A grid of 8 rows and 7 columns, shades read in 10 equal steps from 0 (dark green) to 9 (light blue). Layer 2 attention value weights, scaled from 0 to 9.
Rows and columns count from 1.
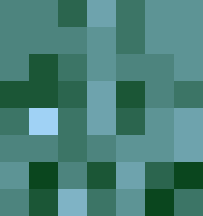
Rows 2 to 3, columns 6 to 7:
5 5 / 4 5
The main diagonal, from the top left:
4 4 3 6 2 5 0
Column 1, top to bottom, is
4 4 4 1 3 4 5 4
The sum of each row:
29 30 26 18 34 31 18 23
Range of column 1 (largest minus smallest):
4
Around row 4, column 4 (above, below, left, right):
5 6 2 1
